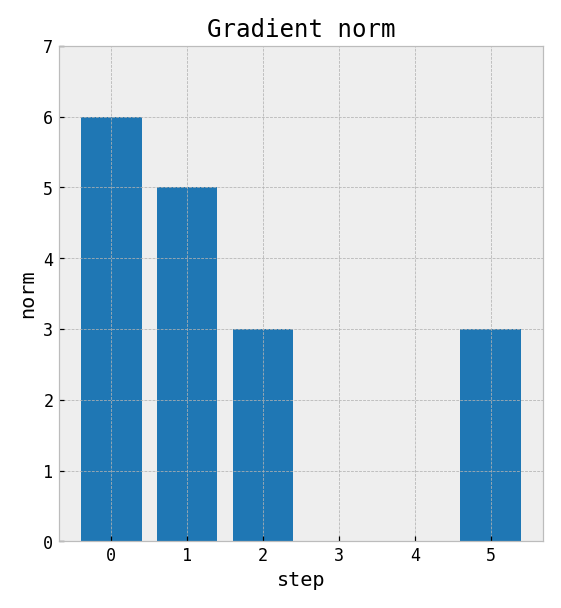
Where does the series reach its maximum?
0
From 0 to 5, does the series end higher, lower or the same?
lower
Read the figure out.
Title: Gradient norm
x-axis: step, ticks 0 1 2 3 4 5
y-axis: norm, ticks 0 1 2 3 4 5 6 7
Values:
6 5 3 0 0 3
